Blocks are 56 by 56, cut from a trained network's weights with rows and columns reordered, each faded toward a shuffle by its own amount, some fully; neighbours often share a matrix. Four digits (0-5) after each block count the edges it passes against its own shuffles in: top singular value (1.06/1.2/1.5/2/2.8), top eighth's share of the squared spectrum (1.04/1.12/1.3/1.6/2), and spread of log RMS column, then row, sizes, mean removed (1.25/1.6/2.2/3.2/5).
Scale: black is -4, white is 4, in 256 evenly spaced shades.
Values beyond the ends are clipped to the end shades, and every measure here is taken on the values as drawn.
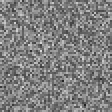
0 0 0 0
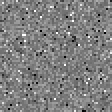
0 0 0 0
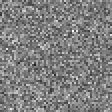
0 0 0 0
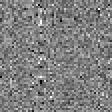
3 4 2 1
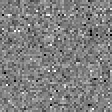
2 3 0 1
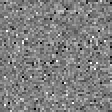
1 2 0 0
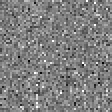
2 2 1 0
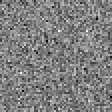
0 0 0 0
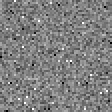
0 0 0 0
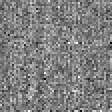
2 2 0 1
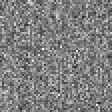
1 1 0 0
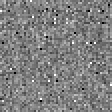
2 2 0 1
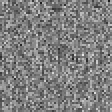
2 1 0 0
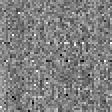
2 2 0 1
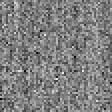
2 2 0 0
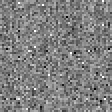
2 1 0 0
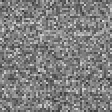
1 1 0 0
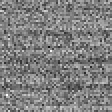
3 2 0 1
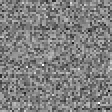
2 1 0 0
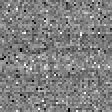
2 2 1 0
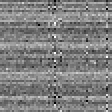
4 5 2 2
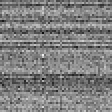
5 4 1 3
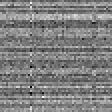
5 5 1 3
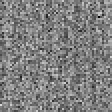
2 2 0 0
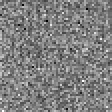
1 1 0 0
